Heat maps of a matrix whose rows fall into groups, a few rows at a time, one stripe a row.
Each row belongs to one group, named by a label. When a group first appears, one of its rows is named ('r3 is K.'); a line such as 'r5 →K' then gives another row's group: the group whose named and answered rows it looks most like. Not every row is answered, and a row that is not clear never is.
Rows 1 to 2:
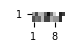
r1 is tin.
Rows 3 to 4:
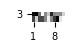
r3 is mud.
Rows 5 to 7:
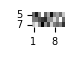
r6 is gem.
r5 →mud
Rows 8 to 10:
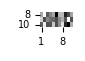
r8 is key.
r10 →key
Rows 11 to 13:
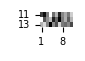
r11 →mud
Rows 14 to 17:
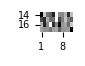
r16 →mud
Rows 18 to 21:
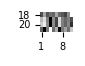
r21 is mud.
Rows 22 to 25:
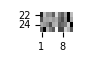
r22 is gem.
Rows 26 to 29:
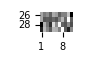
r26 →tin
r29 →key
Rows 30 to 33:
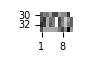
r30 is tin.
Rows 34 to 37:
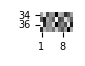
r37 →gem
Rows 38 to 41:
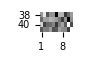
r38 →key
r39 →gem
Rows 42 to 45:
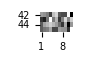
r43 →mud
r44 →gem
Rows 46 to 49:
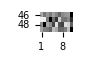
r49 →tin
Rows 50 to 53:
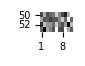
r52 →gem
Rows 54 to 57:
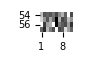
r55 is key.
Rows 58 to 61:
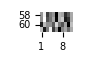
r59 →key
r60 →gem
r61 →mud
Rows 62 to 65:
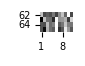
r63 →gem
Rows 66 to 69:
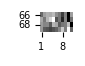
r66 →gem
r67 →gem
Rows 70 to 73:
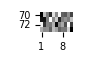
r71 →mud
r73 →tin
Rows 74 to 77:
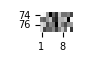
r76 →key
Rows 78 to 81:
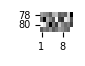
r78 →tin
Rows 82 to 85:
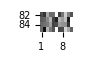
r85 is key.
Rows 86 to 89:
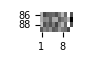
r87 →tin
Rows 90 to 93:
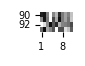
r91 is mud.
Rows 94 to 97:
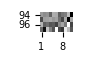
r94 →tin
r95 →gem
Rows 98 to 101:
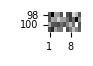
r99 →gem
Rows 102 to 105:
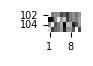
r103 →mud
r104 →key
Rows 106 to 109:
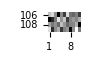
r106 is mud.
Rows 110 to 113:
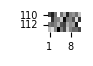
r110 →mud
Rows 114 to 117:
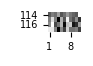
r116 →key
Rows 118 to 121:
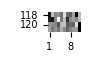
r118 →gem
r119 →mud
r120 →tin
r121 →tin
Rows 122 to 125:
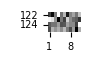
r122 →mud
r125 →gem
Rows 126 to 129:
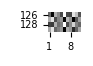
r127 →key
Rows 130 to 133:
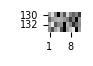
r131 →gem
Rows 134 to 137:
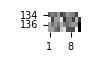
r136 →tin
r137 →tin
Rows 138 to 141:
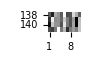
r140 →gem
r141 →mud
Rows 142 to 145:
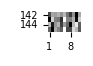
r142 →gem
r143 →gem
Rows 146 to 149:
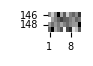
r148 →tin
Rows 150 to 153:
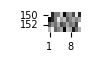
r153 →key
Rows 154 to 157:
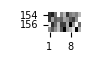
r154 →mud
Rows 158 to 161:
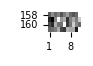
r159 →mud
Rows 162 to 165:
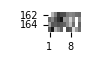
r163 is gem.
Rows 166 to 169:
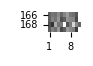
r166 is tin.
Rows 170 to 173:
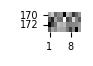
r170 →key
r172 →mud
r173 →gem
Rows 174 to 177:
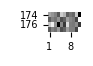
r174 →tin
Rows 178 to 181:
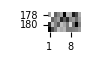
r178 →key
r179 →mud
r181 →mud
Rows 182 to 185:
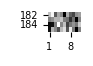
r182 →key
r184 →mud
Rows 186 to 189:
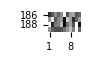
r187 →key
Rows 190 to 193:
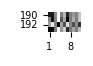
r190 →mud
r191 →mud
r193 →mud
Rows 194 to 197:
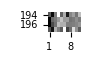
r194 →mud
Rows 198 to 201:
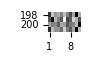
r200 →tin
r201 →gem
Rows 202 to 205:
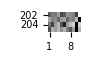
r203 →tin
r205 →gem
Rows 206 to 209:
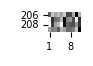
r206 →gem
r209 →tin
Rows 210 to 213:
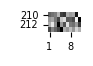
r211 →tin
